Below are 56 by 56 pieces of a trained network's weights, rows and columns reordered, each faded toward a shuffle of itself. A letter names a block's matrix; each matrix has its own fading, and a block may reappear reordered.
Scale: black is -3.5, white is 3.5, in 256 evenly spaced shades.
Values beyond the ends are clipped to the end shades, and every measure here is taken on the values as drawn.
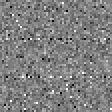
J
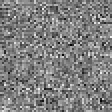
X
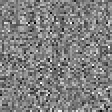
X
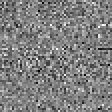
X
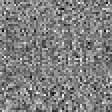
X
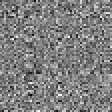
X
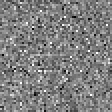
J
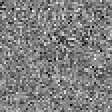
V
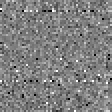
J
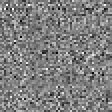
X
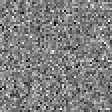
V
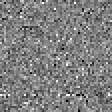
J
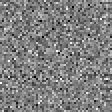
V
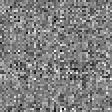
X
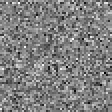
V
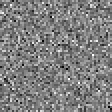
V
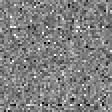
J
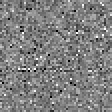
J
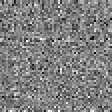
X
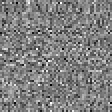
X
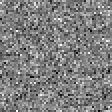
V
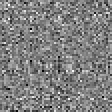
X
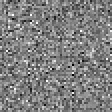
V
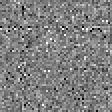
J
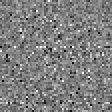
J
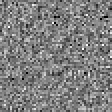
V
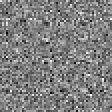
X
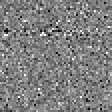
J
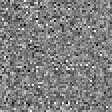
J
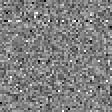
J
